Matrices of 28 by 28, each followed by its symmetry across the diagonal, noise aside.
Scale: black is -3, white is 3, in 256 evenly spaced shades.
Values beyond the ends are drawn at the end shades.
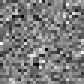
neither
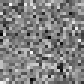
neither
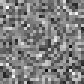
symmetric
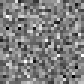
neither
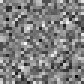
symmetric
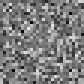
symmetric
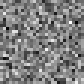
neither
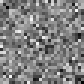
symmetric
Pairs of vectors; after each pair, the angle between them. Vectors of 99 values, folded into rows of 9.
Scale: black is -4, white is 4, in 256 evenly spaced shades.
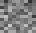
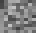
partly aligned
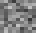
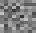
orthogonal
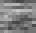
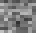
partly aligned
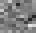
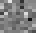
partly aligned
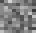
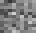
partly opposed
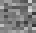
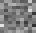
nearly parallel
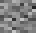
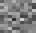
nearly parallel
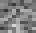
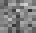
partly opposed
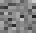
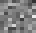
nearly opposite
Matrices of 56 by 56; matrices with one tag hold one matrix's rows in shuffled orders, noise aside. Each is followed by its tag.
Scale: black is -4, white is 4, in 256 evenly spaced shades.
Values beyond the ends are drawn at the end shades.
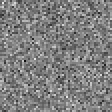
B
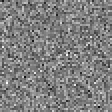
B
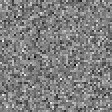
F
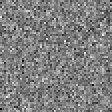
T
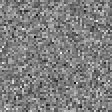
F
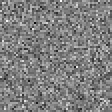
F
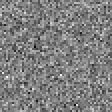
F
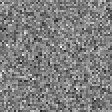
F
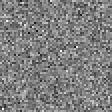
F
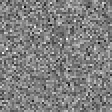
B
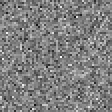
F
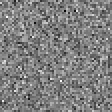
F
